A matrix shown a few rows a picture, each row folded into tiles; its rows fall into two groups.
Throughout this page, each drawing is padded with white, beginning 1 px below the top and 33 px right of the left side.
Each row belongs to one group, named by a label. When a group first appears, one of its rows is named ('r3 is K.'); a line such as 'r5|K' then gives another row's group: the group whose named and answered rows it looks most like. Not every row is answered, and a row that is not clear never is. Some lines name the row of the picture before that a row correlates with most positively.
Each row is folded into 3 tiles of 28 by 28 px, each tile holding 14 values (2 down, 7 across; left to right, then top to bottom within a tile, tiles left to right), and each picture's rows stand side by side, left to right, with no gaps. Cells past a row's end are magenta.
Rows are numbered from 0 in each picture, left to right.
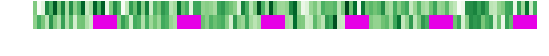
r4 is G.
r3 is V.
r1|V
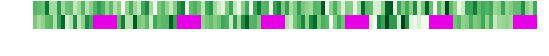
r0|G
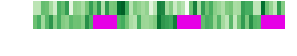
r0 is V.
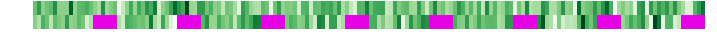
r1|V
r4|G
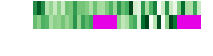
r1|G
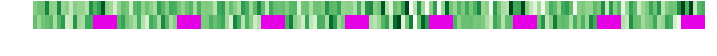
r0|G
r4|G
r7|V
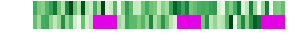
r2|G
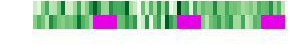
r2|G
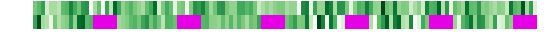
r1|G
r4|G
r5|G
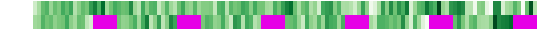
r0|V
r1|G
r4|V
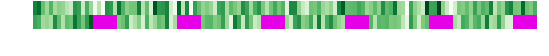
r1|V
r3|V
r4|G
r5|V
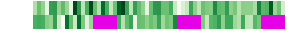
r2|G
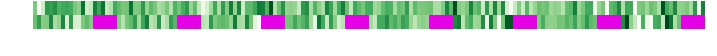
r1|G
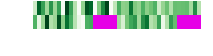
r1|G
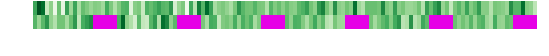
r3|V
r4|G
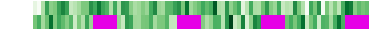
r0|V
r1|V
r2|G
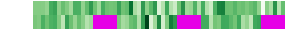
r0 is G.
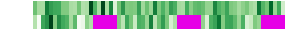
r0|G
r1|V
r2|G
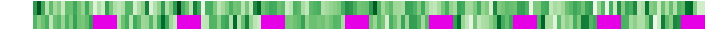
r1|V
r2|V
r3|V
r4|V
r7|G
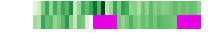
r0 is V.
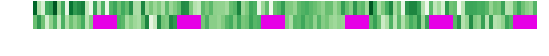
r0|V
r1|G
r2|G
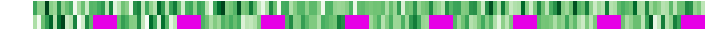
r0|G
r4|V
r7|G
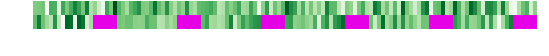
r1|V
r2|G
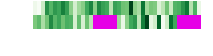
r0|V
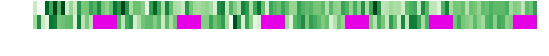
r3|G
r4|V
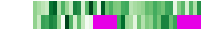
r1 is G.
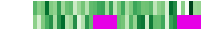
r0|G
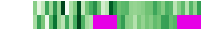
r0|V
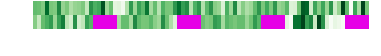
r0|G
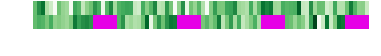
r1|G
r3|G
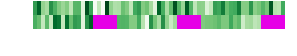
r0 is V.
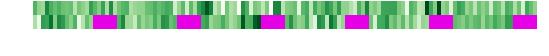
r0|G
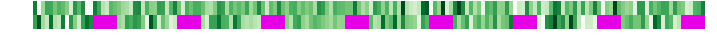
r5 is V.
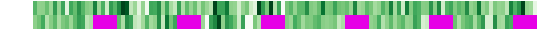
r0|V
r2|G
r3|V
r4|V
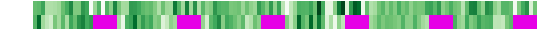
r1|G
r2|G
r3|V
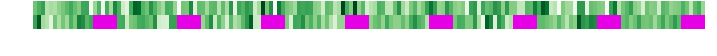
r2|V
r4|V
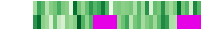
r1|V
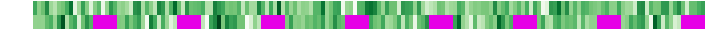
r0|G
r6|V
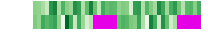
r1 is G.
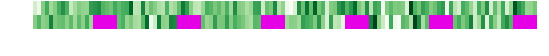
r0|V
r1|G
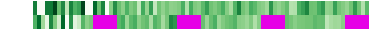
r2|V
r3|V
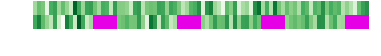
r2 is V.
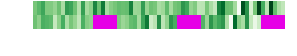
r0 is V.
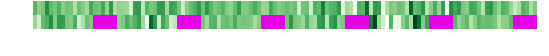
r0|G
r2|V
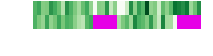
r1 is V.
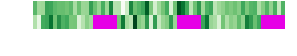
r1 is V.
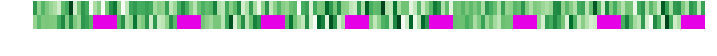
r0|G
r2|G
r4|G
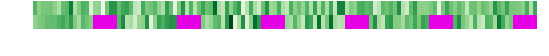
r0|G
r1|G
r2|G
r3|V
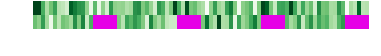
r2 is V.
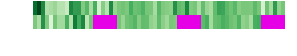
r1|G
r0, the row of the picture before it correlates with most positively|0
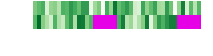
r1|G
